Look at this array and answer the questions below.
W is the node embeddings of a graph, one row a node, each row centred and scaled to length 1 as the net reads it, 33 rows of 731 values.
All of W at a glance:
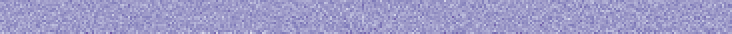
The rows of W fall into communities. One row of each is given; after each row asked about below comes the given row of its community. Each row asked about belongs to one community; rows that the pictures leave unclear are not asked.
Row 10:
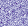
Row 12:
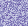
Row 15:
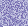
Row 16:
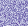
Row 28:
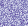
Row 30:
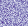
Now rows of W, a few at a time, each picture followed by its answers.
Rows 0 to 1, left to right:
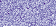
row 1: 28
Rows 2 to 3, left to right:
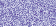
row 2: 28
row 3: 10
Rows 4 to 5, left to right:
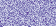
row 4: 15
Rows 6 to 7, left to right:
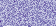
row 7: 15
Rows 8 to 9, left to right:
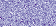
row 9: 30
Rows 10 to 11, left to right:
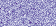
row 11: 30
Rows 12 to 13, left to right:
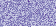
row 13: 28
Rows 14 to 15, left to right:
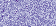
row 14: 12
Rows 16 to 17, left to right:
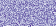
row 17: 16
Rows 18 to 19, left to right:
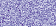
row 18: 12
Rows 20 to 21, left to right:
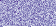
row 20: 16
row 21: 15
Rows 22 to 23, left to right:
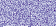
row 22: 16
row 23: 16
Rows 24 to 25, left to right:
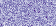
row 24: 12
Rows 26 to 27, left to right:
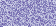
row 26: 16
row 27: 15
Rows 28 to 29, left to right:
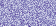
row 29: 15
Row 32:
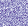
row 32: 28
